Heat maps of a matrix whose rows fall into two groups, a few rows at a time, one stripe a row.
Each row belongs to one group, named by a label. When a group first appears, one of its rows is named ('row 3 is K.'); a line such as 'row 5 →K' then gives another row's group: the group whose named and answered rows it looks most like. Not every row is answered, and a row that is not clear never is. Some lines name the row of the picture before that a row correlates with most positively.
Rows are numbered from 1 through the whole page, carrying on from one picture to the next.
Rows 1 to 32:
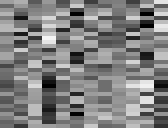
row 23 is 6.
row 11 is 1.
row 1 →1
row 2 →6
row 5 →1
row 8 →1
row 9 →1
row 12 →1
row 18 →6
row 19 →6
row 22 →6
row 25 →6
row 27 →6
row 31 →6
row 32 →1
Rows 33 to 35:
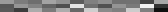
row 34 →6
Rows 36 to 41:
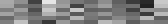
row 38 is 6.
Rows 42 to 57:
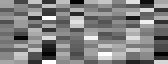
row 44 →6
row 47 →6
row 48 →6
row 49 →6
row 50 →1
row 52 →6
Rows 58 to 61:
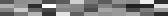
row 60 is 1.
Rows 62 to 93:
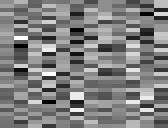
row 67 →1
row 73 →1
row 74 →1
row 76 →1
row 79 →1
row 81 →6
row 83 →1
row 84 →6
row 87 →6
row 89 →6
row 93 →6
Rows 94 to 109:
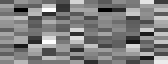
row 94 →6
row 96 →1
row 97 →6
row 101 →6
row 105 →1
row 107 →6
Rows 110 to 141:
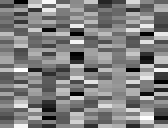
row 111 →1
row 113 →1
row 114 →6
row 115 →1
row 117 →6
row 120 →6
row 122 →1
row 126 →6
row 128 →6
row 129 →6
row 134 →6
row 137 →6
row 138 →6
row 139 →6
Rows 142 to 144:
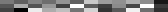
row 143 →6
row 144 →1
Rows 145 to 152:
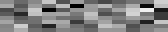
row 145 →1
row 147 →6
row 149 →1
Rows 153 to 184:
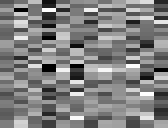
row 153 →6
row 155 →1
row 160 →1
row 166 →6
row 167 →1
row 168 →6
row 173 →6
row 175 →6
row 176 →6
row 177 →6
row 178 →1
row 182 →6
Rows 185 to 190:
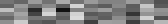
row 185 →1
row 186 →6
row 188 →6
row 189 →6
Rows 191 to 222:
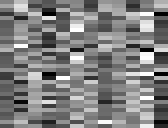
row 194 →6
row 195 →1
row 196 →6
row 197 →6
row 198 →6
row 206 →6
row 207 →1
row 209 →6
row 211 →1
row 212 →1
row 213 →6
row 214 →1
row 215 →6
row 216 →1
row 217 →6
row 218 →1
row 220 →6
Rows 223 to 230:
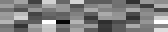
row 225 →1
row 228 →1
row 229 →1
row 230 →1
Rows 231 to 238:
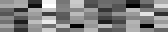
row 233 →1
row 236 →1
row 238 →1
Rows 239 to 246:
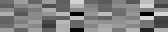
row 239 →6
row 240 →6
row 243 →6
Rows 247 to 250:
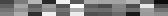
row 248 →6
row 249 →6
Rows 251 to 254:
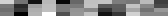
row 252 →1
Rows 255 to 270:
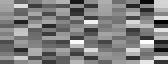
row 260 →1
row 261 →6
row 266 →6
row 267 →1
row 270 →6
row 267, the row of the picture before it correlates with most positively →252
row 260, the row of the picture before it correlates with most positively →252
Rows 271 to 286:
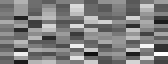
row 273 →6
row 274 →6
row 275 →1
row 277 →6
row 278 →1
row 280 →6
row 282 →6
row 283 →1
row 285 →6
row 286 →1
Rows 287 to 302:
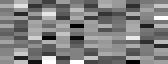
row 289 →6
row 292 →1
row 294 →1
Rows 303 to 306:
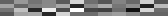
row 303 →6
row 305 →6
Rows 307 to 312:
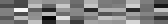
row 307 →1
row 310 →1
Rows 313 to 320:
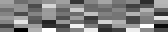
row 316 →1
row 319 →6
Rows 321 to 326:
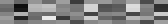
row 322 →1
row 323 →1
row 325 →1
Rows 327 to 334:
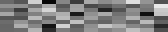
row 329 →1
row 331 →1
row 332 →6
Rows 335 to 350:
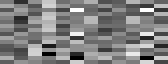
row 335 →1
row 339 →1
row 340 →1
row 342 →1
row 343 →6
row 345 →6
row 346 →6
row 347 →1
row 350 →6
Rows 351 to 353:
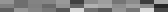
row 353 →6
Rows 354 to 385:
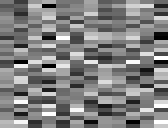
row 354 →1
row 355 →6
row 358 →1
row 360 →6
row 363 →1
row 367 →6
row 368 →1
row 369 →1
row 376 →6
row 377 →1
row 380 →1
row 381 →6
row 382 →1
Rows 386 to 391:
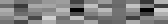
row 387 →1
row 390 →6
